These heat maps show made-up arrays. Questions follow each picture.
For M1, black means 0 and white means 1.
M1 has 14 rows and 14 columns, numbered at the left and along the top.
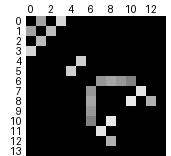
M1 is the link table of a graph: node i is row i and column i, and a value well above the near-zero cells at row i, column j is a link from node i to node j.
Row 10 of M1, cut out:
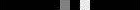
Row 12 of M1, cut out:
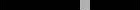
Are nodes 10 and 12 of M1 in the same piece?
yes
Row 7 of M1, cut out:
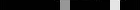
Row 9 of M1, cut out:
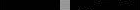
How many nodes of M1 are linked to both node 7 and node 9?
1
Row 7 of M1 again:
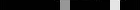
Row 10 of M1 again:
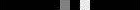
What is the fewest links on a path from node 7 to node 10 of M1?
2
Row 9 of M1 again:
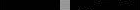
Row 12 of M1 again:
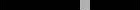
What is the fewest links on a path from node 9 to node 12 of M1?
3
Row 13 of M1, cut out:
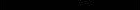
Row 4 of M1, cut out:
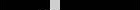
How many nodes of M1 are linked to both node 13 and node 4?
0
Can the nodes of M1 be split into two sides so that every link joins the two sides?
no
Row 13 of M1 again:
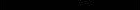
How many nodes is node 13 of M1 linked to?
0
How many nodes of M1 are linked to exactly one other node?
7
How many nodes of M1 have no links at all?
1
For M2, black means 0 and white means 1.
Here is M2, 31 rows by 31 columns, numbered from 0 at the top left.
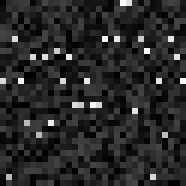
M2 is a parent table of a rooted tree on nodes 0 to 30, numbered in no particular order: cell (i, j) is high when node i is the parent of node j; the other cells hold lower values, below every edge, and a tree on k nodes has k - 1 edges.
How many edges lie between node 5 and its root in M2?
9
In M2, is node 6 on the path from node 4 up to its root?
yes
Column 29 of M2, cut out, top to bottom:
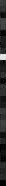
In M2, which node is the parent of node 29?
9
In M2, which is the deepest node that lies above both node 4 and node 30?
13
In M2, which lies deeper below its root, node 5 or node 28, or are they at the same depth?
node 5
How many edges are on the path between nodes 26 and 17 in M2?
2
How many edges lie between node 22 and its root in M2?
1
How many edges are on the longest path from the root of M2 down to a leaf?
10
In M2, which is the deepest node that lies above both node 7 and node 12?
17
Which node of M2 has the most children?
13
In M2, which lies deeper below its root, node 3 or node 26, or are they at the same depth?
the same depth
